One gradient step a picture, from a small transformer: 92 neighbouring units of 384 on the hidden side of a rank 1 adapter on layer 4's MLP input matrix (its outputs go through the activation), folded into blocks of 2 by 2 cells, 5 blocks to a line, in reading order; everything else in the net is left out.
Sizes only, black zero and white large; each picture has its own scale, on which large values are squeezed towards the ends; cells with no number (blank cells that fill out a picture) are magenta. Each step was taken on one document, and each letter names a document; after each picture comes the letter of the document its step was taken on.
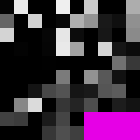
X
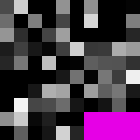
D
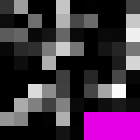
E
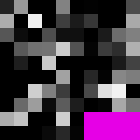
E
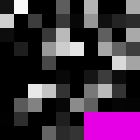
X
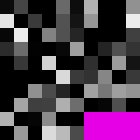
D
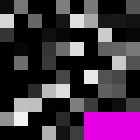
X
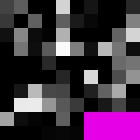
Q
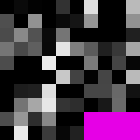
D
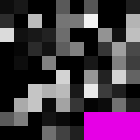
E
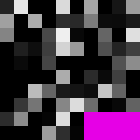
X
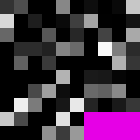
X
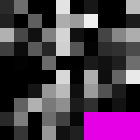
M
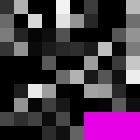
Q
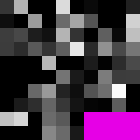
M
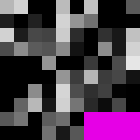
M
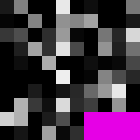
M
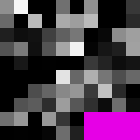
M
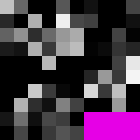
Q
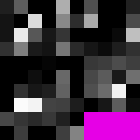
Q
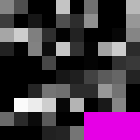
M
